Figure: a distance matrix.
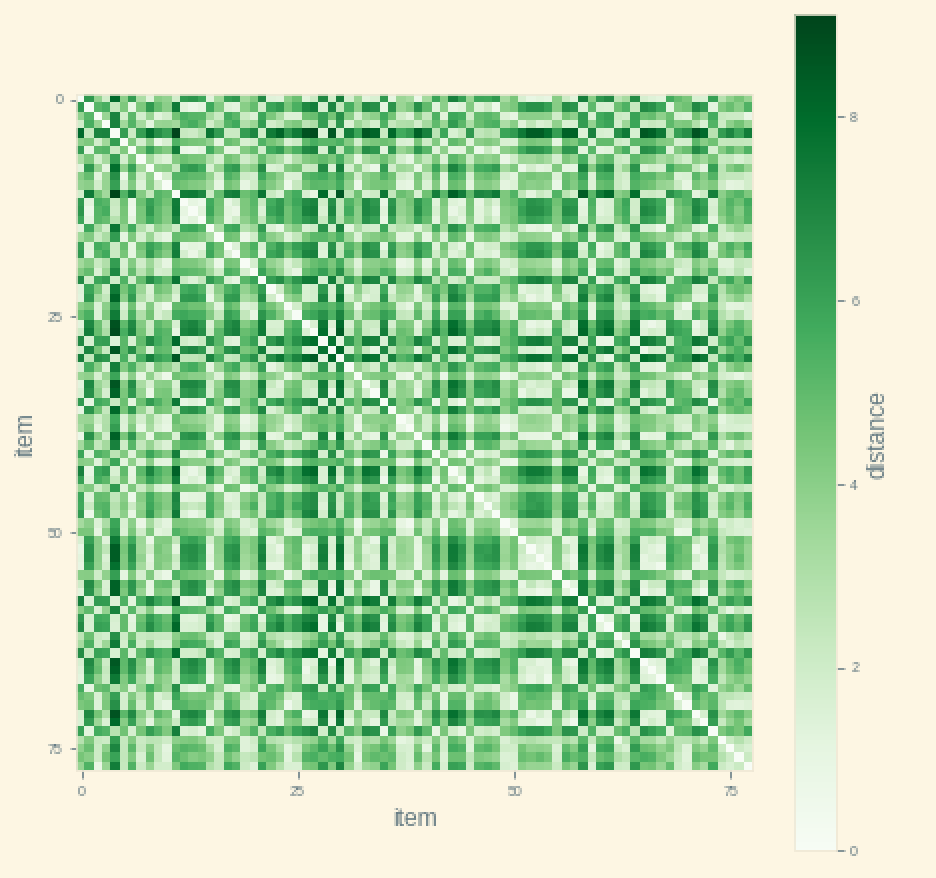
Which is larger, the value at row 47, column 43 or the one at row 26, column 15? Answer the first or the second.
the first
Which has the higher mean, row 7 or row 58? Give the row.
58
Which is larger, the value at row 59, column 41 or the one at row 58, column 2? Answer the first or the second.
the second
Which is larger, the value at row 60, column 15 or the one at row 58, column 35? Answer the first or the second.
the first
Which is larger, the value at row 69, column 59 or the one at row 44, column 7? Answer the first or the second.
the second
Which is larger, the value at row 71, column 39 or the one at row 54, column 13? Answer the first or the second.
the second
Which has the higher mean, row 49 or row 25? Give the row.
25
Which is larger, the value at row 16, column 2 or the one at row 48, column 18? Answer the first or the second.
the first
